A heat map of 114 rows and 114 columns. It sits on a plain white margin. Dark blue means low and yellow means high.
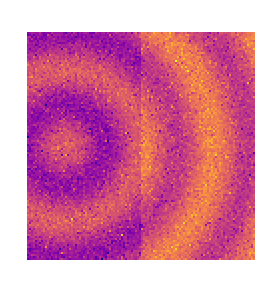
On average the colour sits 50% of the way up the scale. Concentric rings centre on the middle left. The right part is higher, past a seam about 50% of the way across.
